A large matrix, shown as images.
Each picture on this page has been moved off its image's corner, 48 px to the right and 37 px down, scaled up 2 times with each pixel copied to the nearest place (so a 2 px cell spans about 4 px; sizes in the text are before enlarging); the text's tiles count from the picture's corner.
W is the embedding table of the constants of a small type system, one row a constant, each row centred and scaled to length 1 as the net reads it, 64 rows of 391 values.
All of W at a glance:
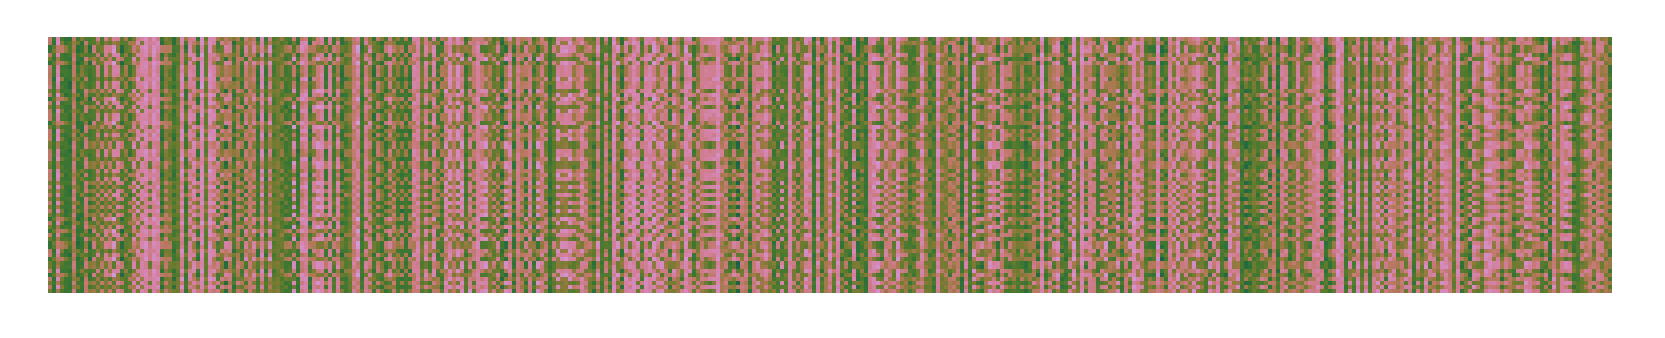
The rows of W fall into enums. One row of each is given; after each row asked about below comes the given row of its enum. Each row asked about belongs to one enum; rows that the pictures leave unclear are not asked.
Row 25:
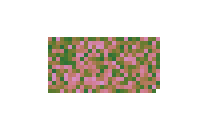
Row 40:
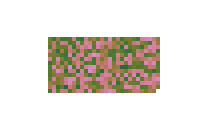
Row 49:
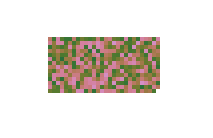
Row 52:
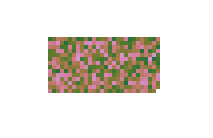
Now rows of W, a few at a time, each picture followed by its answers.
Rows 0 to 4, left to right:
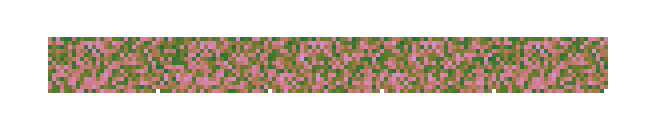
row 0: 49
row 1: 25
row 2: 52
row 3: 52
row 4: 49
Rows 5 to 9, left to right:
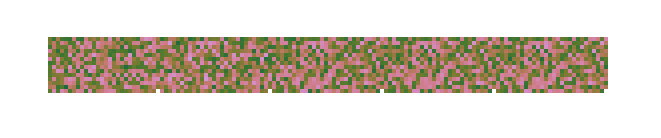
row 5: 40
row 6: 52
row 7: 49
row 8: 49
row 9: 49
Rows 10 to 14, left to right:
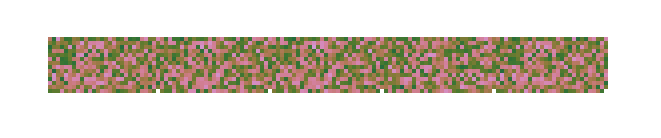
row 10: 25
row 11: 49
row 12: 49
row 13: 40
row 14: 25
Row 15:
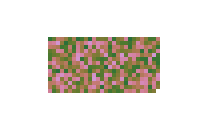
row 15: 52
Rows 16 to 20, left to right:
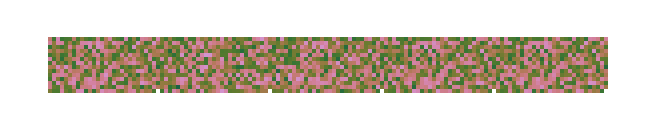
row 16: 49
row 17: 40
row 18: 25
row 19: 49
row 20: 49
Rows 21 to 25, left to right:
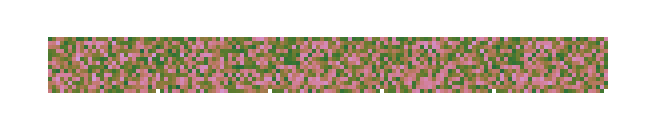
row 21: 52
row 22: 40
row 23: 25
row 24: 49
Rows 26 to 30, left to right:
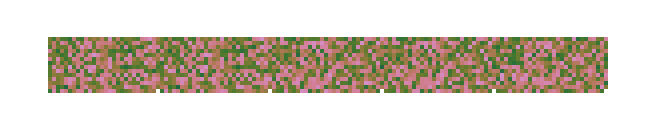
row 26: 40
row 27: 40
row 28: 49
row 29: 49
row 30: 25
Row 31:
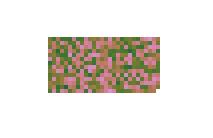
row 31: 40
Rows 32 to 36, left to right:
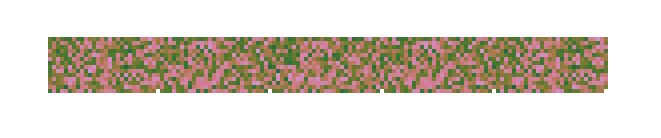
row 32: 40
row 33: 49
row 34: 25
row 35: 49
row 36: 40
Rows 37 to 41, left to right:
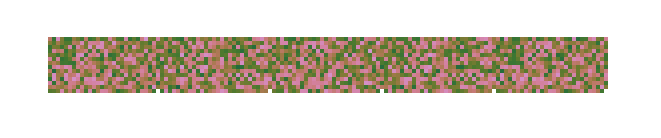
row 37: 25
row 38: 40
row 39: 49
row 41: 25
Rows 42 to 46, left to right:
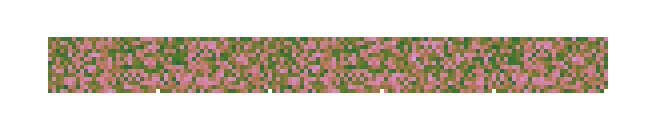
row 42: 40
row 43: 25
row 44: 40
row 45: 52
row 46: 25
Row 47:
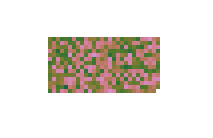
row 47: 40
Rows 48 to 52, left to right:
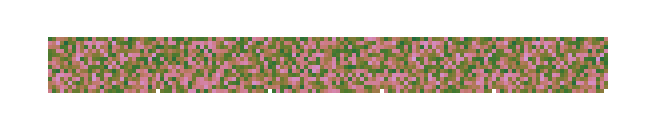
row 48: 52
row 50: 40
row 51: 52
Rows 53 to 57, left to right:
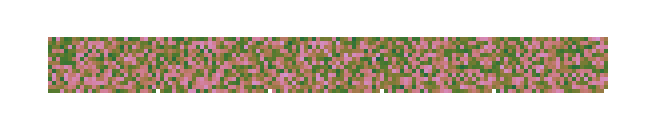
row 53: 25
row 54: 49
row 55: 52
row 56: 40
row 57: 40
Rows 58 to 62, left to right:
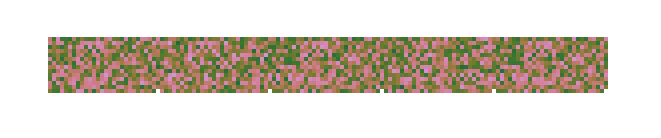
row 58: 49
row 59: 52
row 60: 25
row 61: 40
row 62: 25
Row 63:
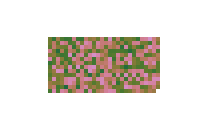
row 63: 40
